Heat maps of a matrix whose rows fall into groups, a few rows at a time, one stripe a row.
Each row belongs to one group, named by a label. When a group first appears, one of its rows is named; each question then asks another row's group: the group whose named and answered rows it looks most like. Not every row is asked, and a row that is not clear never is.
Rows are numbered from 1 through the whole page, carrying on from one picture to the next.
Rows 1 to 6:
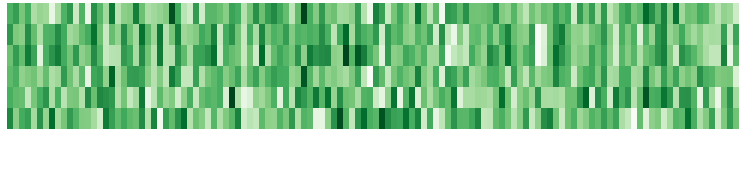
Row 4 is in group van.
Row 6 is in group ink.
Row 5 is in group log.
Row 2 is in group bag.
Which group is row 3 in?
bag
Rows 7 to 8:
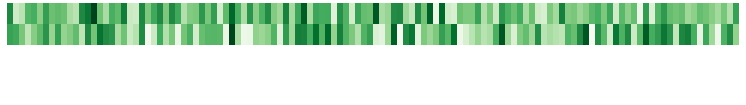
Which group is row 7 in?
bag
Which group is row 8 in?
log
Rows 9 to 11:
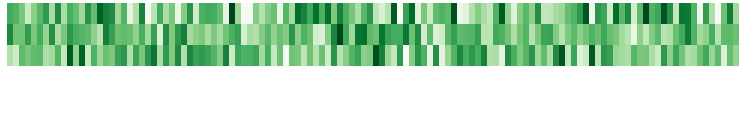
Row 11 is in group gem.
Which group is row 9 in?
log
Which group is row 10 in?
ink
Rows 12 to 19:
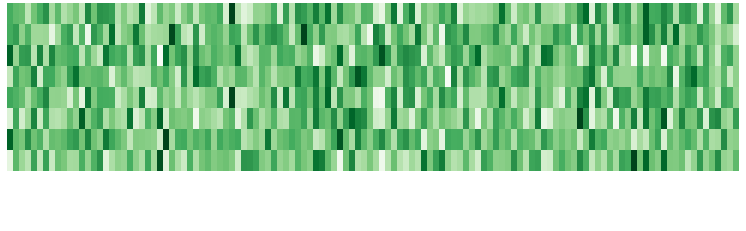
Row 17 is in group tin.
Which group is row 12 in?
log
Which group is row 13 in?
van
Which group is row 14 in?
ink
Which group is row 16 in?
log
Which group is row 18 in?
ink
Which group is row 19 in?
tin
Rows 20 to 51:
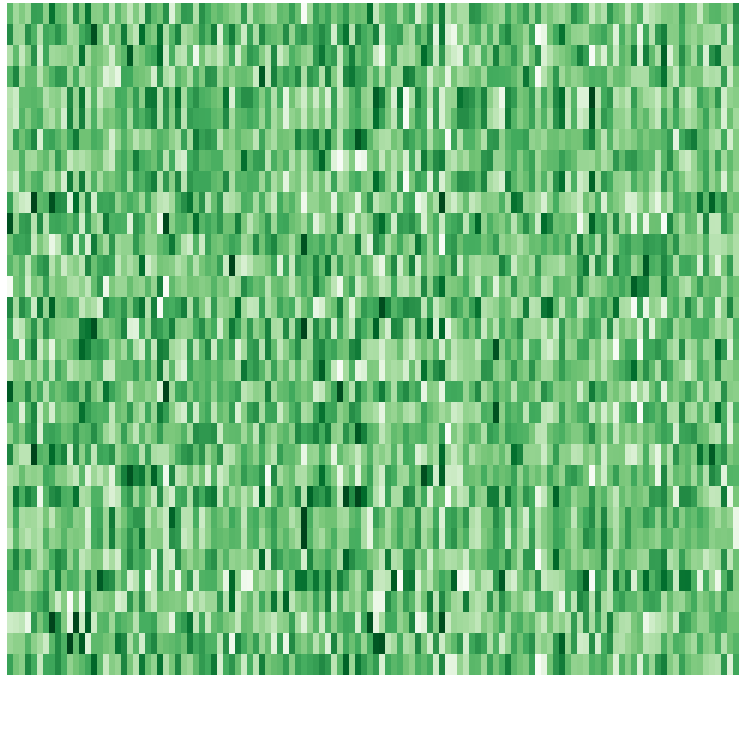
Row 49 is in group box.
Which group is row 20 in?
box
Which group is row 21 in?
bag
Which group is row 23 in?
bag
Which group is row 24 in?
gem
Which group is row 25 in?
gem
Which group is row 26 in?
bag
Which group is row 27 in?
tin
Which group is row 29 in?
box
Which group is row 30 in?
ink
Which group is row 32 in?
log
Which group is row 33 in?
tin
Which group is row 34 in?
ink
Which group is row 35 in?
bag
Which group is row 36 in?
tin
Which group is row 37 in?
tin
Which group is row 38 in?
ink
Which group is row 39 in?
tin
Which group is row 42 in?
tin
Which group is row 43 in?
bag
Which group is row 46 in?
bag
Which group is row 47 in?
log
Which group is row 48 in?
log
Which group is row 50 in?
gem
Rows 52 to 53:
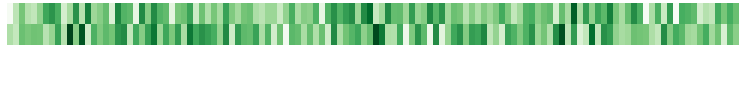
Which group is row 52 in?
box
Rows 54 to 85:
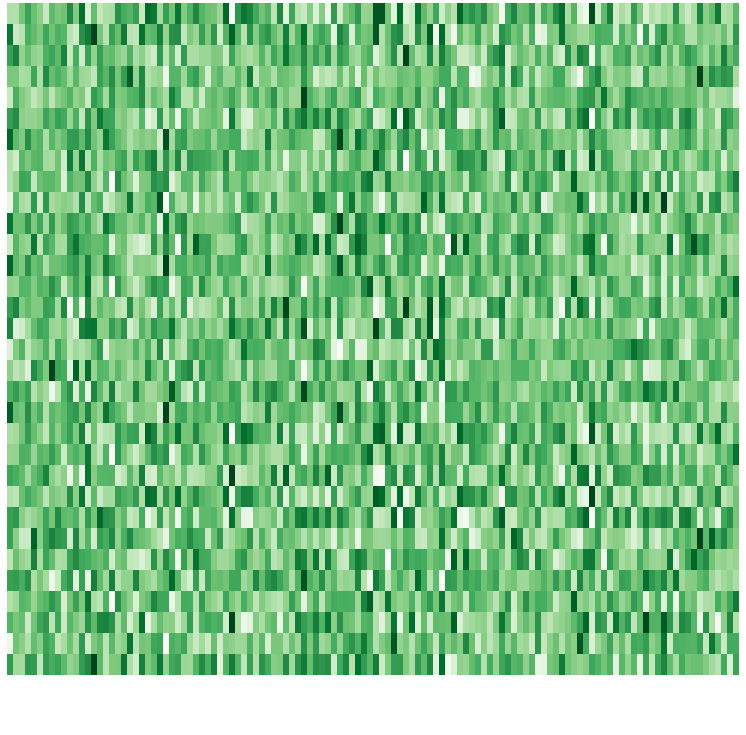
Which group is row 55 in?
bag
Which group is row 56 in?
log
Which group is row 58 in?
van
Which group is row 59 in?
log
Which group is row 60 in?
ink
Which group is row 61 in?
gem
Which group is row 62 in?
box
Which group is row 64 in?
ink
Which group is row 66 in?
ink
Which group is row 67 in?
box
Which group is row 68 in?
log
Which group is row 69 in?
bag
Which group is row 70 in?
tin
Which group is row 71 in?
box
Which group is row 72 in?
van
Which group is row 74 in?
gem
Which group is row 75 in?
box
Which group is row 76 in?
log
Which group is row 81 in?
van
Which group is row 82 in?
box
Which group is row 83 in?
log
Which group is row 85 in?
bag
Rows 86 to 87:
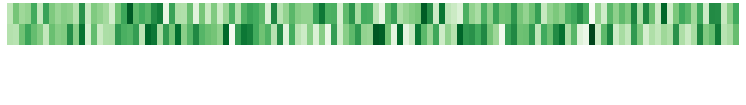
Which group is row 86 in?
tin
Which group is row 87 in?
gem
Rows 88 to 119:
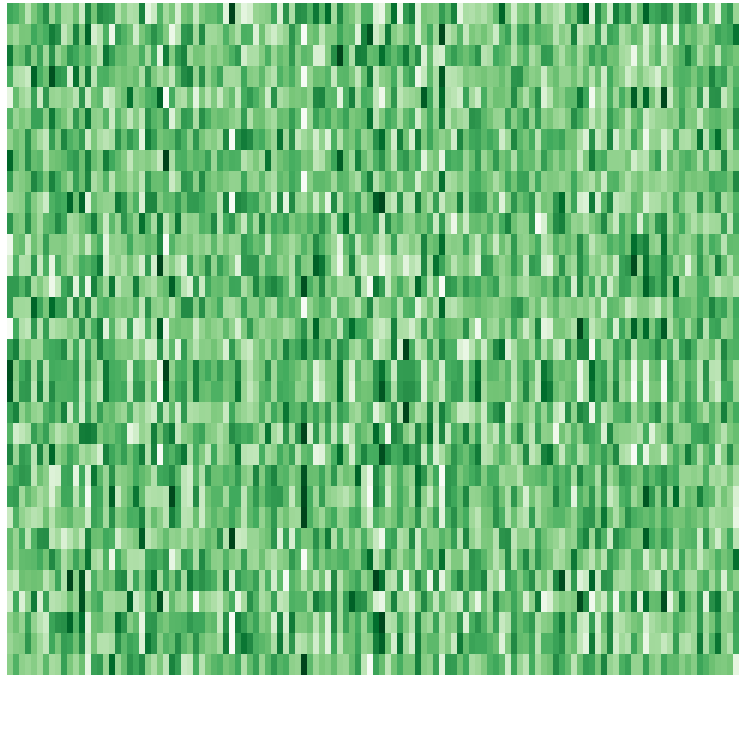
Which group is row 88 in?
log
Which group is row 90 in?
ink
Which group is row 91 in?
box
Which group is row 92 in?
tin
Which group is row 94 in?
gem
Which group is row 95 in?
ink
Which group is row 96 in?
box
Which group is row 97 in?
gem
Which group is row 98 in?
bag
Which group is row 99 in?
tin
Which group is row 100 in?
tin
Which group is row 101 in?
van
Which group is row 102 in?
box
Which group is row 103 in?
tin
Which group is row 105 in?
ink
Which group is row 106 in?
ink
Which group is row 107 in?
log
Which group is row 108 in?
bag
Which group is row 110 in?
van
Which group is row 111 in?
van
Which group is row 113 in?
log
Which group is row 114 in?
box
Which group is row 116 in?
tin
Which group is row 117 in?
gem
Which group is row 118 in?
gem
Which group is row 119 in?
van
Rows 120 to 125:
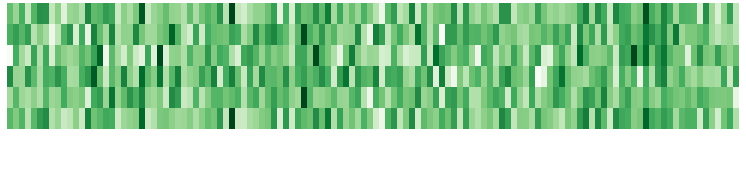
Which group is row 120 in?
log
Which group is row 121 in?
van
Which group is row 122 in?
tin
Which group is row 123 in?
bag
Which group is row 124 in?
van
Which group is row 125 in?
log
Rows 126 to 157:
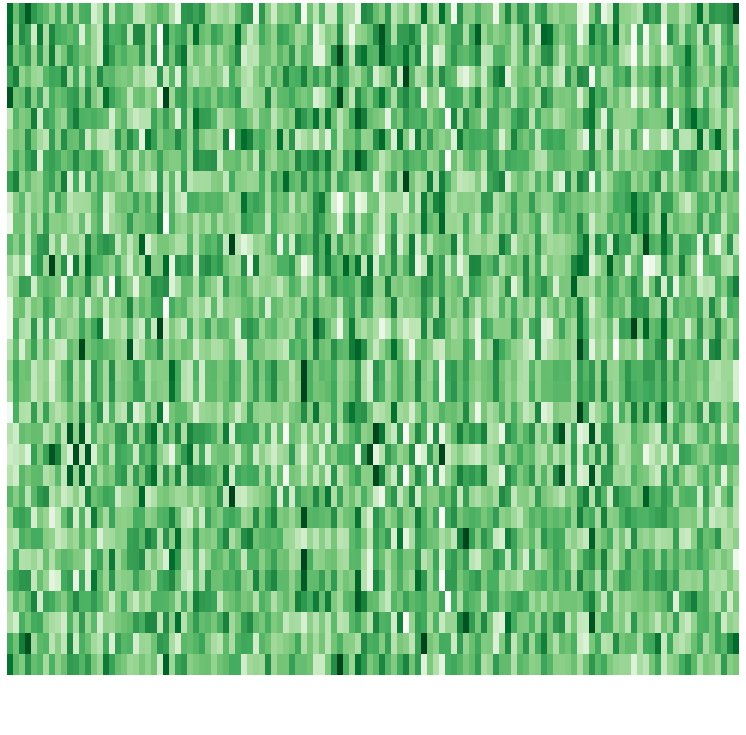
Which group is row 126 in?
box
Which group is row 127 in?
ink
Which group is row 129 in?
log
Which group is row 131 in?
bag
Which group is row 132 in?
gem
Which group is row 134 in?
log
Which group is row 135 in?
tin
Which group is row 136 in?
tin
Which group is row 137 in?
log
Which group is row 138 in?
box
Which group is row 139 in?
box
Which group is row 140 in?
tin
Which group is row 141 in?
tin
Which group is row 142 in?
tin
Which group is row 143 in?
van
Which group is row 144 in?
van
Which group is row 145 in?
tin
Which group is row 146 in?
gem
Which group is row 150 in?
van
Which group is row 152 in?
van
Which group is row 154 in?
bag
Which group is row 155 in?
gem
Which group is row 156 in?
box
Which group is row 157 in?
ink
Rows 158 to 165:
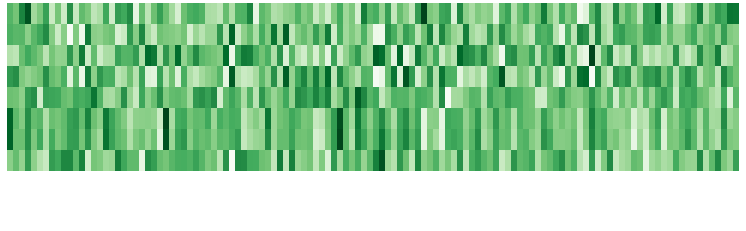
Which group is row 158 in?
box
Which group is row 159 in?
log
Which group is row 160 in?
gem
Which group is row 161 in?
log
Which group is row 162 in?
bag
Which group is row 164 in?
ink
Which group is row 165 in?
gem
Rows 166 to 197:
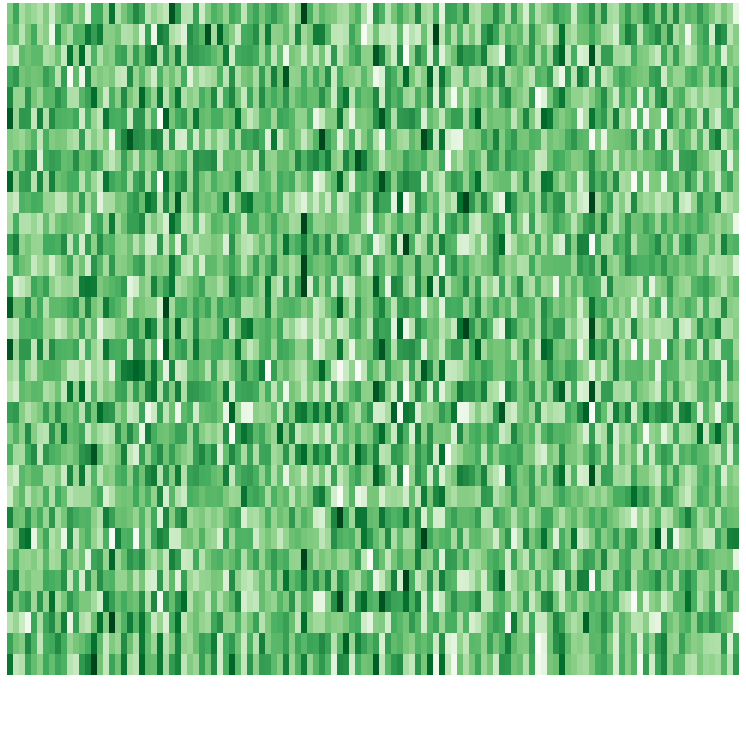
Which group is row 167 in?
tin
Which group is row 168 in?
gem
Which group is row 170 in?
bag
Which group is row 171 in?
ink
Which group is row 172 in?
tin
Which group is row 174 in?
ink
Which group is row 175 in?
gem
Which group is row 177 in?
log
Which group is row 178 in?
van
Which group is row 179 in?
bag
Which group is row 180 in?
ink
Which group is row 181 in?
gem
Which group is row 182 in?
ink
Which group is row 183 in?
tin
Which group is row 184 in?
gem
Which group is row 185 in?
log
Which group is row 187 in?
bag
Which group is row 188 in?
gem
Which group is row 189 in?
tin
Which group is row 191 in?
box
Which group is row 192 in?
van
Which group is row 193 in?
log
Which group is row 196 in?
bag
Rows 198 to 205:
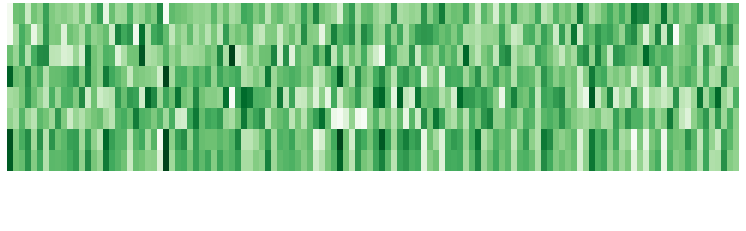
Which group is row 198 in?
tin
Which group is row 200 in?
log
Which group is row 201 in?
ink
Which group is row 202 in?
gem
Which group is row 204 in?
ink
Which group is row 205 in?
ink
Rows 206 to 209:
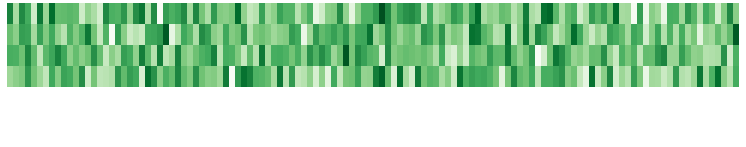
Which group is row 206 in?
ink
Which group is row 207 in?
box
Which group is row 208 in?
bag
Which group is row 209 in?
gem
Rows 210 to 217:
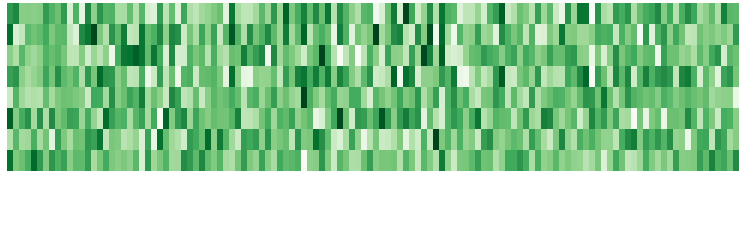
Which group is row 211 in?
bag
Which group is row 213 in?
log
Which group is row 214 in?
van
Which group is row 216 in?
tin
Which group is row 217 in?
box
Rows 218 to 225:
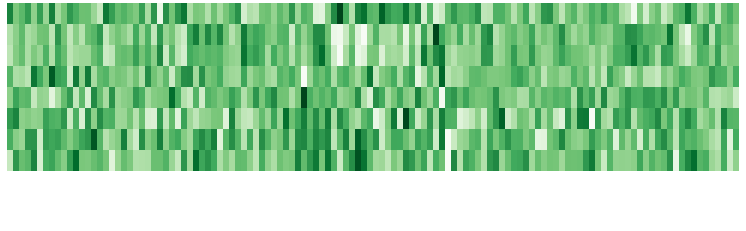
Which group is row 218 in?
ink
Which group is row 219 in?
tin
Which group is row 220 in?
tin
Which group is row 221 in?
box
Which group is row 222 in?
van
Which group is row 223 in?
log
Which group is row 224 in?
bag
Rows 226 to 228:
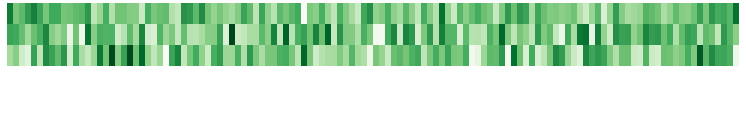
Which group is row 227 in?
log
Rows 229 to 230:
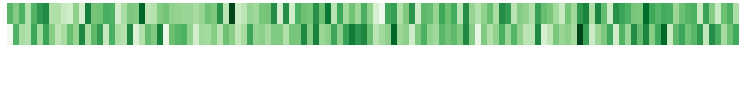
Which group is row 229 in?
log
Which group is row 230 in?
tin
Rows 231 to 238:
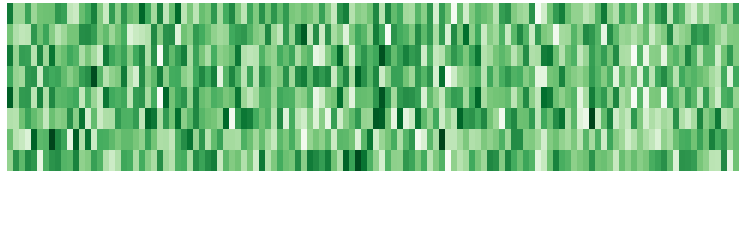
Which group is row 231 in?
bag
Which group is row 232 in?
bag
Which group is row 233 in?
ink
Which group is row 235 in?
ink
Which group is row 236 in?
gem
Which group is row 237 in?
box
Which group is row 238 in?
bag
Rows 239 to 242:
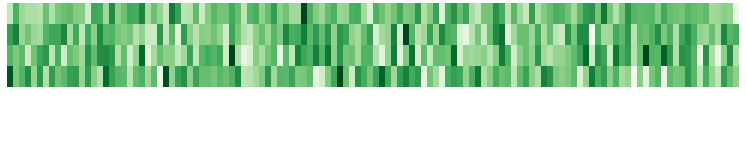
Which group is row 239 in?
van
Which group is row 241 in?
log
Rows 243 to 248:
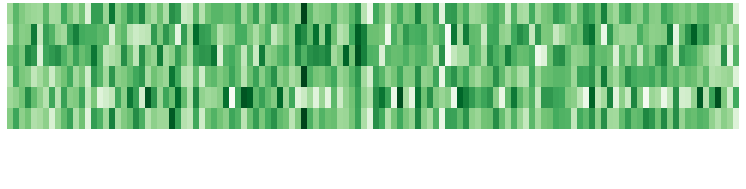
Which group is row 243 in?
van
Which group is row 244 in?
bag
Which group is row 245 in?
bag
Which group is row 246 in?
van
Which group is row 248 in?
van
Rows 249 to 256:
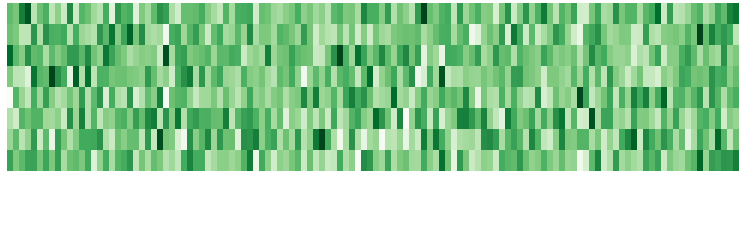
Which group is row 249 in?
box
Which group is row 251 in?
ink
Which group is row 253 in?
tin
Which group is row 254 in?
gem
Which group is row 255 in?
tin
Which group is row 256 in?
box
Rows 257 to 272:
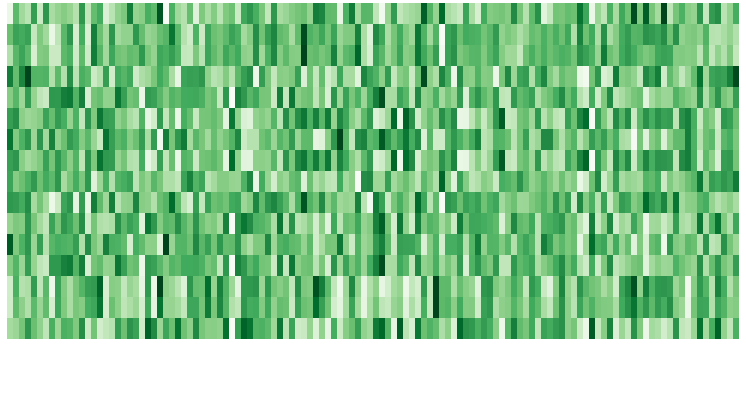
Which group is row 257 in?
tin
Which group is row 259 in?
van
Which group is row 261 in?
gem
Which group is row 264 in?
log
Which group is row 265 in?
box
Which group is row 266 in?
van
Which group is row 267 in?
gem
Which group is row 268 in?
ink
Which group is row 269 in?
gem
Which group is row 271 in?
tin
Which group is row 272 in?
gem
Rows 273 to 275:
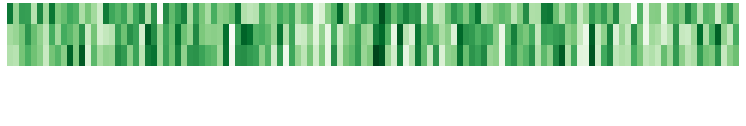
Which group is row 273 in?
ink
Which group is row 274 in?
gem
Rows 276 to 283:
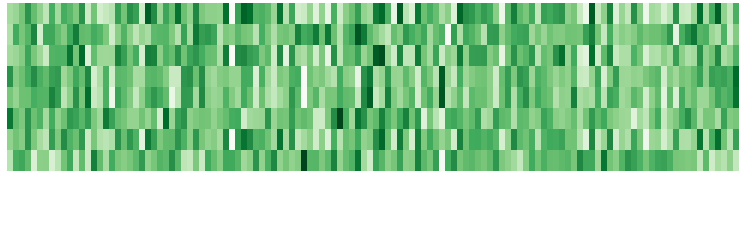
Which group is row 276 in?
gem
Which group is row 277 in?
bag
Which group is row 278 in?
gem
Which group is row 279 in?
box
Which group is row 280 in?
box
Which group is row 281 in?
ink
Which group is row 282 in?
gem
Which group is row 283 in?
van
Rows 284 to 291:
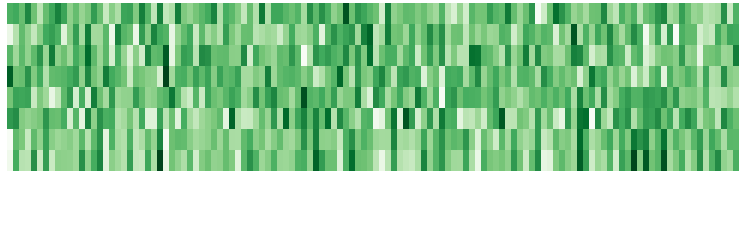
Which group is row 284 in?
bag
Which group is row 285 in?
box
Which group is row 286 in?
box
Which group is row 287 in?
ink
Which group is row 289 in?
log
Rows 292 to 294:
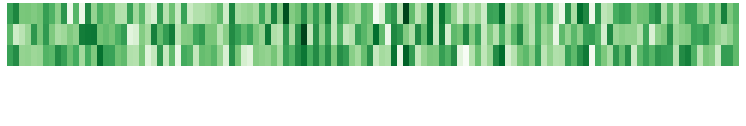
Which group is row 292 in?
log
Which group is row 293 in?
bag
